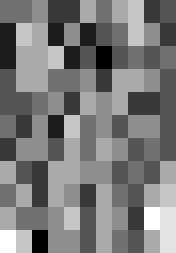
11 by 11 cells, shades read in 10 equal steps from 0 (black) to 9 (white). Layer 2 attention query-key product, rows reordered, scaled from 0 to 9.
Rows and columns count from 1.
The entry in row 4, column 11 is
3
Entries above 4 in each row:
4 5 3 6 4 5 5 6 6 7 7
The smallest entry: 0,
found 2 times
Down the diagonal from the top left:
4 7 6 4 2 4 6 3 3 9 8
